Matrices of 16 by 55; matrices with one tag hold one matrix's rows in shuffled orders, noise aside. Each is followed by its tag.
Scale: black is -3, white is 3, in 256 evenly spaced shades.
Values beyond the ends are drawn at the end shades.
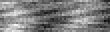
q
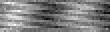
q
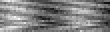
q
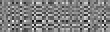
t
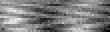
q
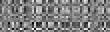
t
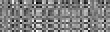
t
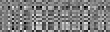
t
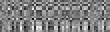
t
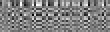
t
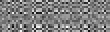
t
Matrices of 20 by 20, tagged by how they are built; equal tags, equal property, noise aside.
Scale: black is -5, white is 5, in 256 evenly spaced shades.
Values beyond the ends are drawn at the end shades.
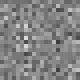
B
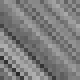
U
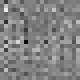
B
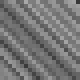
U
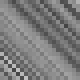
U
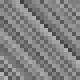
U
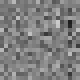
B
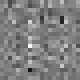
B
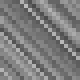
U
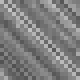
U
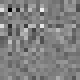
B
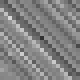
U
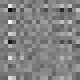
B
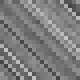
U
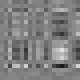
B
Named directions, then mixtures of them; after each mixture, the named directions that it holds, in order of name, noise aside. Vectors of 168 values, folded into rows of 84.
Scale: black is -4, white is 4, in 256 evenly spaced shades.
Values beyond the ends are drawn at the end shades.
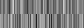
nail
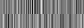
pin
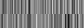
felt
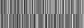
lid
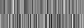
lid, nail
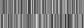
felt, pin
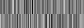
lid, nail, pin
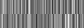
felt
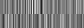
pin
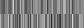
felt, lid, nail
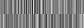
lid, pin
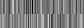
nail, pin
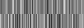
lid, nail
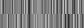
felt, lid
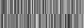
felt, lid, pin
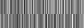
lid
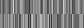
felt, nail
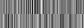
pin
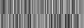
felt, lid, nail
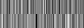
felt, lid, nail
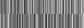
lid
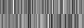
felt, nail, pin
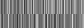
lid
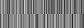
lid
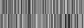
felt, pin
